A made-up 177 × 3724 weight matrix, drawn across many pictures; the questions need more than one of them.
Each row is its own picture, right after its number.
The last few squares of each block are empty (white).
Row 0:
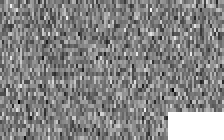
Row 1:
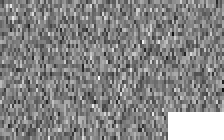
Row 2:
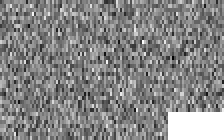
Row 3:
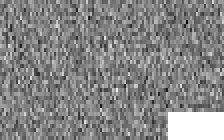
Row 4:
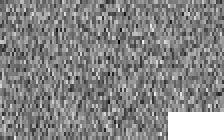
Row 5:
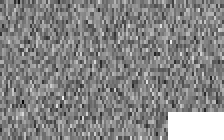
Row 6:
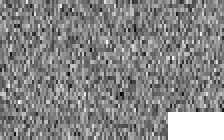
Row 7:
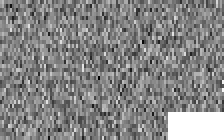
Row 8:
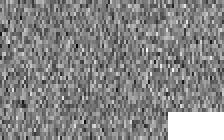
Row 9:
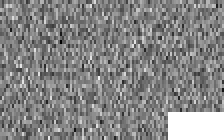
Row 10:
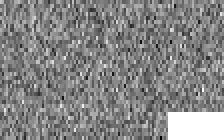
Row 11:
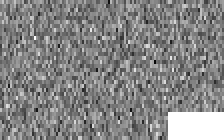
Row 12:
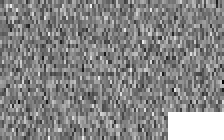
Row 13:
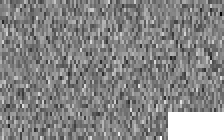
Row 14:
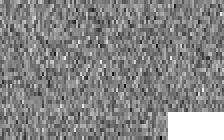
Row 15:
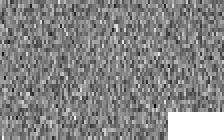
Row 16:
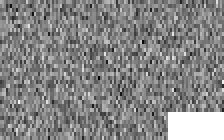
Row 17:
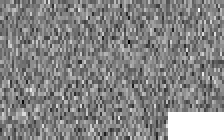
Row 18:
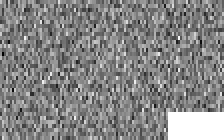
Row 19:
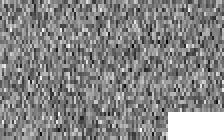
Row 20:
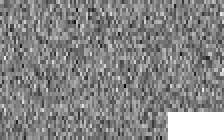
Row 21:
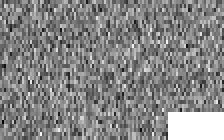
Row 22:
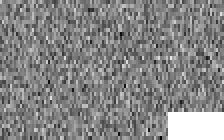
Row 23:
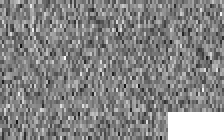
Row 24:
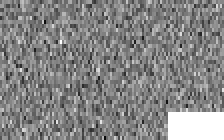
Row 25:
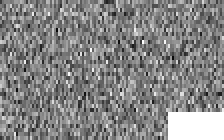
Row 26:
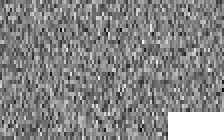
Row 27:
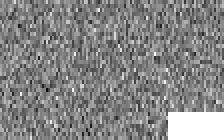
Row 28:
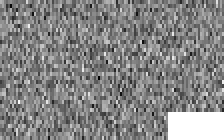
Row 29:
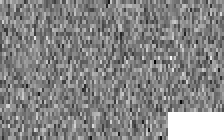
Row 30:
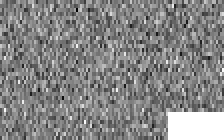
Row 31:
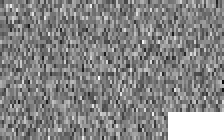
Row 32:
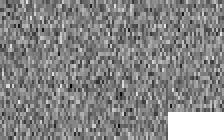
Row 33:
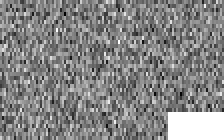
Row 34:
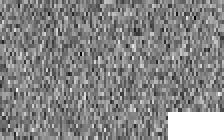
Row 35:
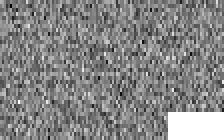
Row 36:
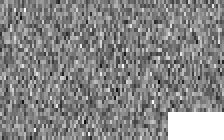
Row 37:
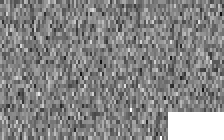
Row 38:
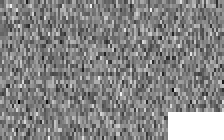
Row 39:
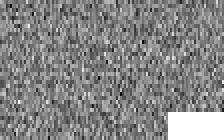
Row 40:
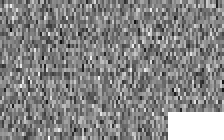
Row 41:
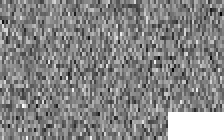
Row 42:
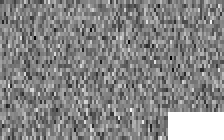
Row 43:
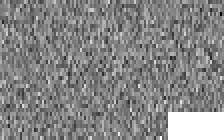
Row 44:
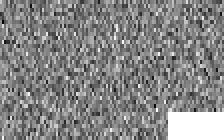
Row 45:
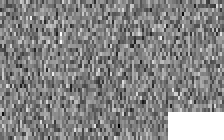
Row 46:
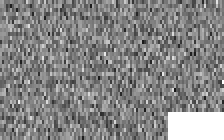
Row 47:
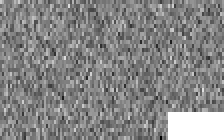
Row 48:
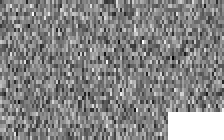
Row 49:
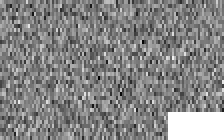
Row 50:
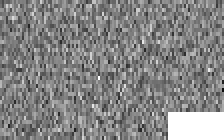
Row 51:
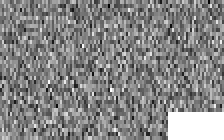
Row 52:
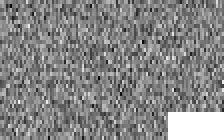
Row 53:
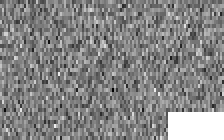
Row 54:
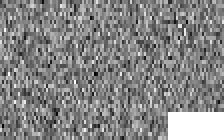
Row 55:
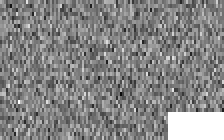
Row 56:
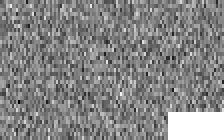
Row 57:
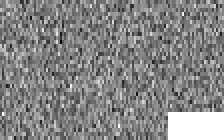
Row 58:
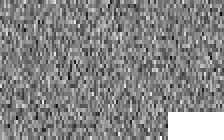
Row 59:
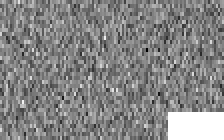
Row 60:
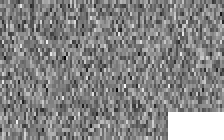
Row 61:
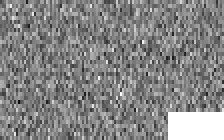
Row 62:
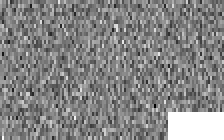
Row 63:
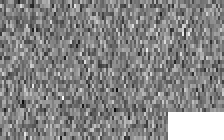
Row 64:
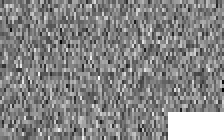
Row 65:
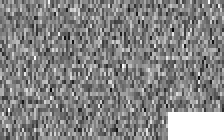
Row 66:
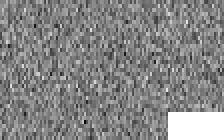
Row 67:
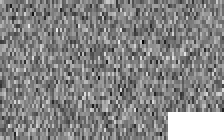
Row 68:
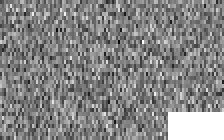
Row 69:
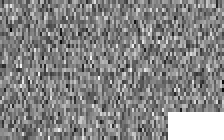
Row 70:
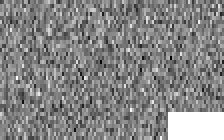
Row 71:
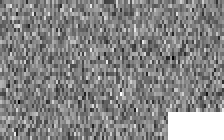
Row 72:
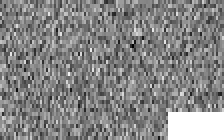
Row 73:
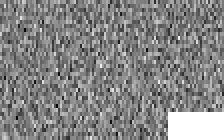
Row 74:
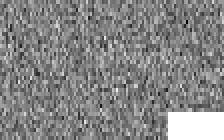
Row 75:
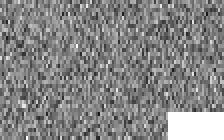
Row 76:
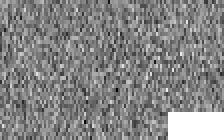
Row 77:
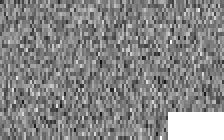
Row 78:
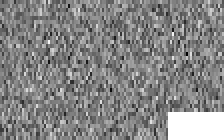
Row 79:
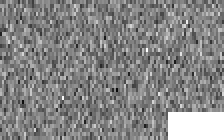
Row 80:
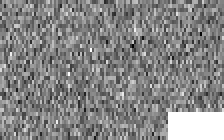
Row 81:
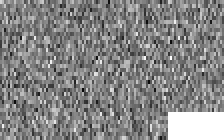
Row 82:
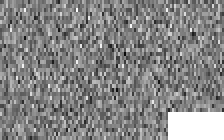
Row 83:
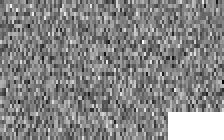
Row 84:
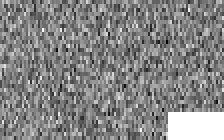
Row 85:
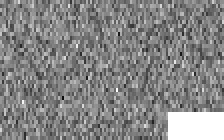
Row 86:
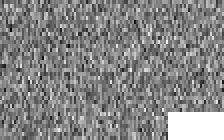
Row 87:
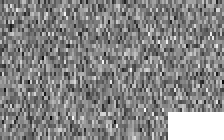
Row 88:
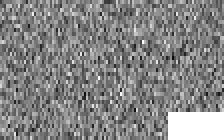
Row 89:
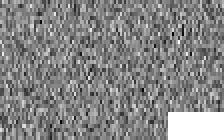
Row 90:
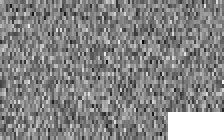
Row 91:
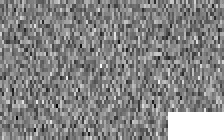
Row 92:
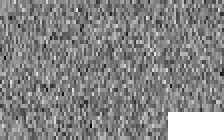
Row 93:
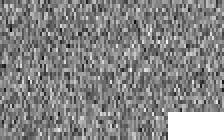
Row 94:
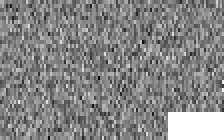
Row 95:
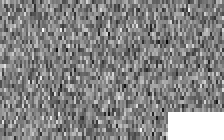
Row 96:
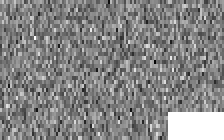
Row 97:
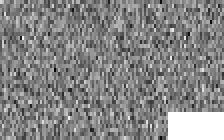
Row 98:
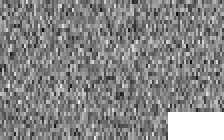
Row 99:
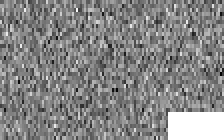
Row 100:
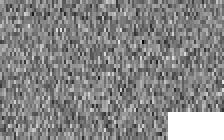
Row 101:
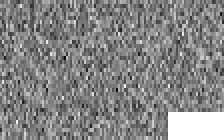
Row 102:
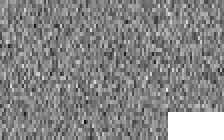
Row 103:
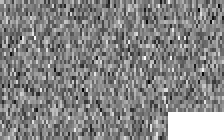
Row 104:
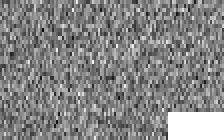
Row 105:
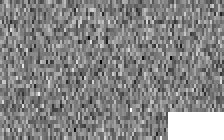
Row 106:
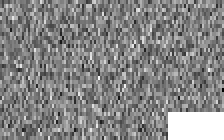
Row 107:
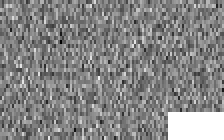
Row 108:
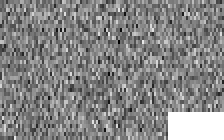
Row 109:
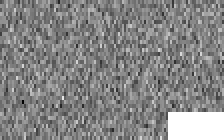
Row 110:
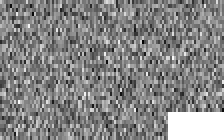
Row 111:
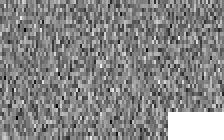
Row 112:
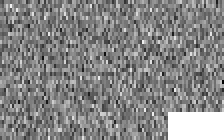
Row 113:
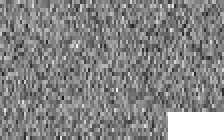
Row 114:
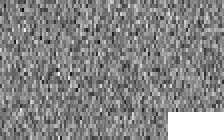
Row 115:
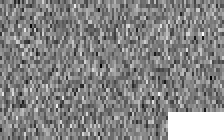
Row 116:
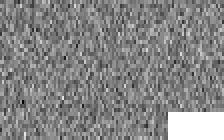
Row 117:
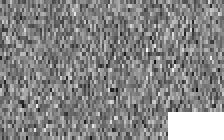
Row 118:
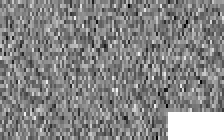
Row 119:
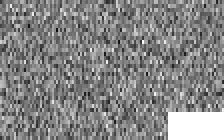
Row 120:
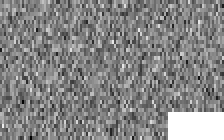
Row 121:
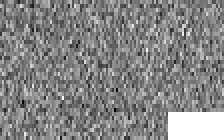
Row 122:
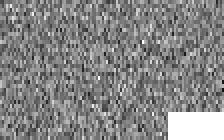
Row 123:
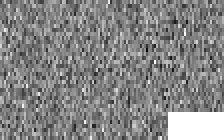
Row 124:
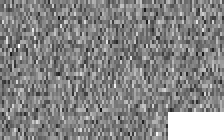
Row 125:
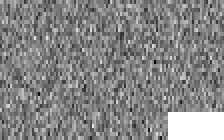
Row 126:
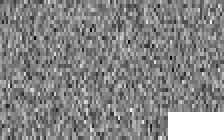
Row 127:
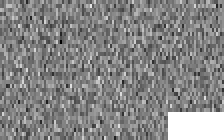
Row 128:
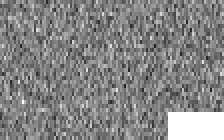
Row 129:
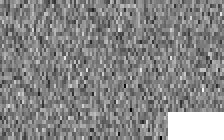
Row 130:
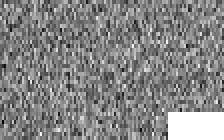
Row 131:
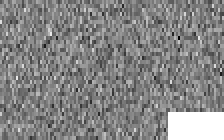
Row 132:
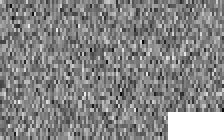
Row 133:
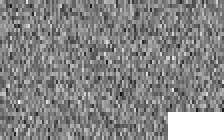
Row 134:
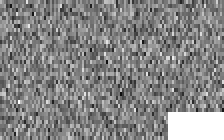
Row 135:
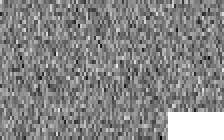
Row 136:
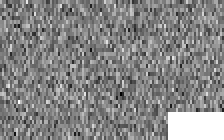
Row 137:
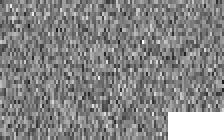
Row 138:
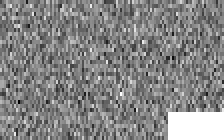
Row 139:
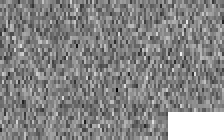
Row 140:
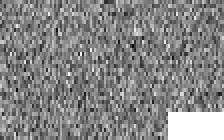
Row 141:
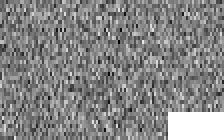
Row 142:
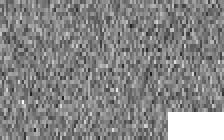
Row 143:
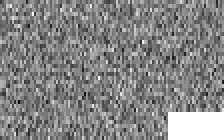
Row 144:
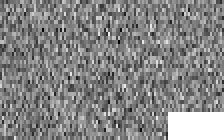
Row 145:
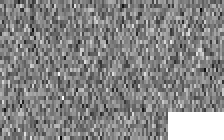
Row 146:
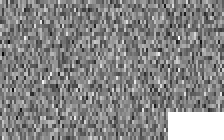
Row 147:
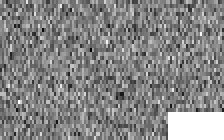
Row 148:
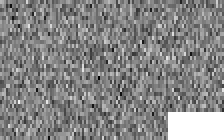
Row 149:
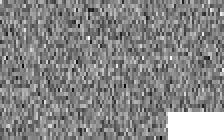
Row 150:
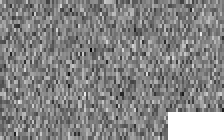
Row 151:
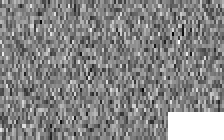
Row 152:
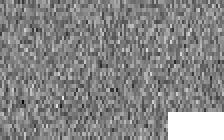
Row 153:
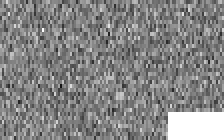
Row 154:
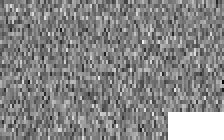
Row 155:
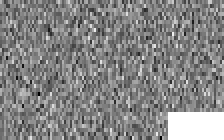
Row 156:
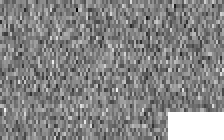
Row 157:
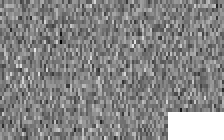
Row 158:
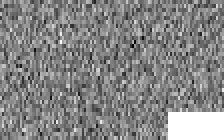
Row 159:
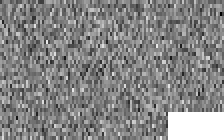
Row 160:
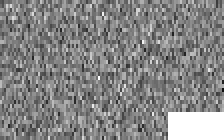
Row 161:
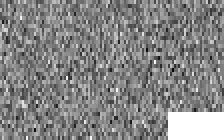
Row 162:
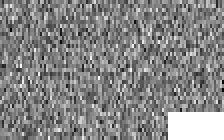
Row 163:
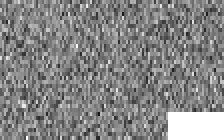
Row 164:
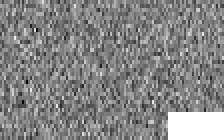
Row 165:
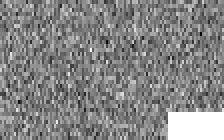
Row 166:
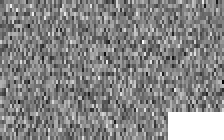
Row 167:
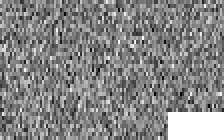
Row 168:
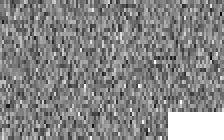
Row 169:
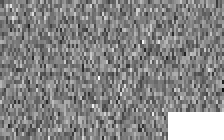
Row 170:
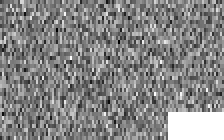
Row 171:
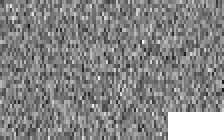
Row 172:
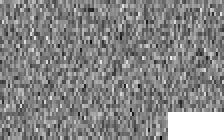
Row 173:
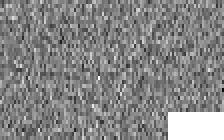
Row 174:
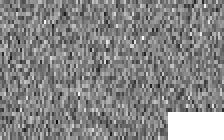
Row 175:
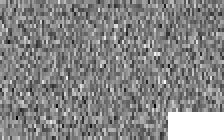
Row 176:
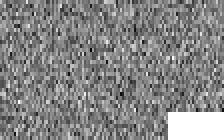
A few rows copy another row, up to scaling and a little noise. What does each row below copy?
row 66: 102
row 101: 60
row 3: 74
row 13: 43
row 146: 18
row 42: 126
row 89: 151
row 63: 121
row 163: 75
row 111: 73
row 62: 15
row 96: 11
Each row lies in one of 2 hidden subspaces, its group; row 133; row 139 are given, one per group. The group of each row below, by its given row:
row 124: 139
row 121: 139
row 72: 133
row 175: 139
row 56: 133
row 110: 133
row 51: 139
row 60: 139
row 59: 139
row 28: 133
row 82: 139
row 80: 133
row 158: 133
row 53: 139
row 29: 139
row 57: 133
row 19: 133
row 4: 133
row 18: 139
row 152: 139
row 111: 139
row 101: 139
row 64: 133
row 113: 139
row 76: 139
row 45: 133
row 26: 133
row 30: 139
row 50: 133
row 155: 139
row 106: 133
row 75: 139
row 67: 133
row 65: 139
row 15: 139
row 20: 139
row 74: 139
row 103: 139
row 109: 139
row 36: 139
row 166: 133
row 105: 139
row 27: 139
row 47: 139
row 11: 139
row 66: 139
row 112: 133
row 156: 139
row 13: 139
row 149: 139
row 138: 133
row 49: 133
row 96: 139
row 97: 139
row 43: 139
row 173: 133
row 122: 133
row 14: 139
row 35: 133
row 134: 133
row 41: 139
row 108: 133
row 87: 133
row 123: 139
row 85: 139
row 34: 133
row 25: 133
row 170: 133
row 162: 133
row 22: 139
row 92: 139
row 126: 139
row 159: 139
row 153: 133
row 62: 139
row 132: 133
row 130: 133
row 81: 139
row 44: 139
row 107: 133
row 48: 133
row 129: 139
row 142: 139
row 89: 139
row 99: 139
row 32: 133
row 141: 133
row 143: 133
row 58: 139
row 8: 139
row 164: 139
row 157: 133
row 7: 133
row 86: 133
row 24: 133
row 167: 133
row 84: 133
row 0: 133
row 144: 133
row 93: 133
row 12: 133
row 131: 139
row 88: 133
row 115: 139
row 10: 139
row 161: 139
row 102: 139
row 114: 139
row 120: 139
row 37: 139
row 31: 133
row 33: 133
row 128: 139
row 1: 133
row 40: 133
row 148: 133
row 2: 133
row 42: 139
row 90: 133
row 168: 139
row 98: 133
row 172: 139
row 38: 133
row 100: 133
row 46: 133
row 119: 133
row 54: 139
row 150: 133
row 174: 133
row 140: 133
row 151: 139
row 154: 133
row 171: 133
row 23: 139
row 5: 139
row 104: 133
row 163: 139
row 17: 139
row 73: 139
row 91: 139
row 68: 133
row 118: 139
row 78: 139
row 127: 133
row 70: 139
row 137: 133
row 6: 133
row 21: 133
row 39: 133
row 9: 133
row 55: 133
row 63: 139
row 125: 139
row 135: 139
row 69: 133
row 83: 133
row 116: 139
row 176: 133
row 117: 139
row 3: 139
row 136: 133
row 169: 133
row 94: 133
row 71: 133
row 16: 133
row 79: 139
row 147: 133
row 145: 139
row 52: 133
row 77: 139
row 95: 133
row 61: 133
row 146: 139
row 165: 133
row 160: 133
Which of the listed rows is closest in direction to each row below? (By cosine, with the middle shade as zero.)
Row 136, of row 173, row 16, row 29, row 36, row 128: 16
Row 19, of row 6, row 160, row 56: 56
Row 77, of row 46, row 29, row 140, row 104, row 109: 109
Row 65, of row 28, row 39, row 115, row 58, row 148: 115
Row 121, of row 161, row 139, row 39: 139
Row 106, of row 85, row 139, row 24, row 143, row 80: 143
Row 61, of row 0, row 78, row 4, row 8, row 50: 50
